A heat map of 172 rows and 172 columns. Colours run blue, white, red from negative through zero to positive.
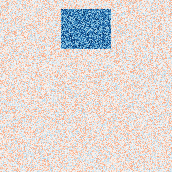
No regular stripes run through it. An odd patch, lower than its surroundings, sits in the top middle. Overall the values sit about 50% of the way up the scale. The top middle is the ninth with the lowest average.
